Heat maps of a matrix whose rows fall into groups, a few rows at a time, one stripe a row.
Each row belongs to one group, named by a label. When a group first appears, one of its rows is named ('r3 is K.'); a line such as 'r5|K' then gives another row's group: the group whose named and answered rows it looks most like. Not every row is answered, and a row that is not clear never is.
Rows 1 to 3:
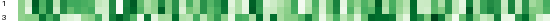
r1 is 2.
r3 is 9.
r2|2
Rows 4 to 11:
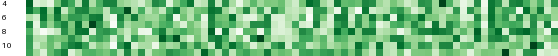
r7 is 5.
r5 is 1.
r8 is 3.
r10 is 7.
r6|2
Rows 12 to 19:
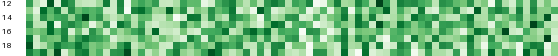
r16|9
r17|5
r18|7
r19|1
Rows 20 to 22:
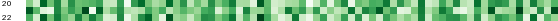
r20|2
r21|3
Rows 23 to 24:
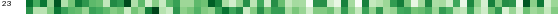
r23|1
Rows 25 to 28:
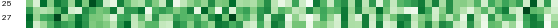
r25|5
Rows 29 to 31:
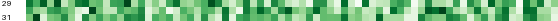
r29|1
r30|9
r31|9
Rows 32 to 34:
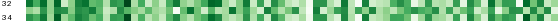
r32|1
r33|5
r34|1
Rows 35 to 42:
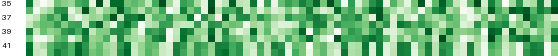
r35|3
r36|3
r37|9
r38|2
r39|3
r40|3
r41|7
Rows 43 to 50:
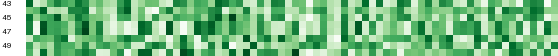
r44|1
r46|5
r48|9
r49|3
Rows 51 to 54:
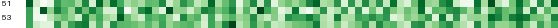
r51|3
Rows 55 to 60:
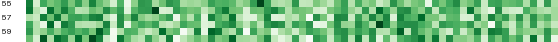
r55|5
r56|7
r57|2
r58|7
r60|5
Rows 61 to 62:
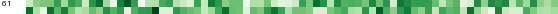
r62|7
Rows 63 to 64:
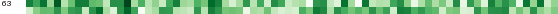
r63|1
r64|2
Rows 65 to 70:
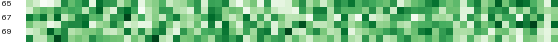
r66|2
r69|9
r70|7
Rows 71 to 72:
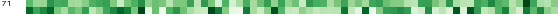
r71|9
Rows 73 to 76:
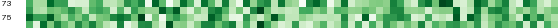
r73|9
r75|1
